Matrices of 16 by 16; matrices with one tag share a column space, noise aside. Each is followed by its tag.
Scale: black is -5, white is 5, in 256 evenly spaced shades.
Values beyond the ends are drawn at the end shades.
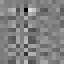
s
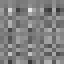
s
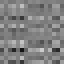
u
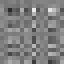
s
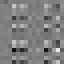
u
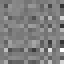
u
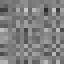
s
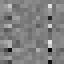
u
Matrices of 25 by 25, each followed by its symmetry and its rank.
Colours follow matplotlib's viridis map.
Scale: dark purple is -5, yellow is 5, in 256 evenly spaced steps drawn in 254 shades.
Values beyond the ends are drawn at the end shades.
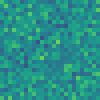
symmetric, full rank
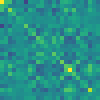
symmetric, rank five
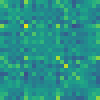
symmetric, rank three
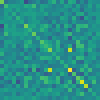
symmetric, rank five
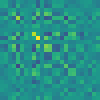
symmetric, rank three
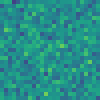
neither, full rank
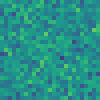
neither, full rank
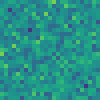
symmetric, full rank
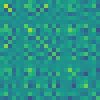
symmetric, rank three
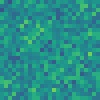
symmetric, full rank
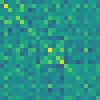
symmetric, rank five
